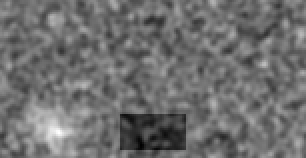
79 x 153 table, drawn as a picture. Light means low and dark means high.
Odd patch: higher, in the bottom middle. Ninth with the highest average: bottom middle. Mirror symmetry: none. Dips: one, in the bottom left.
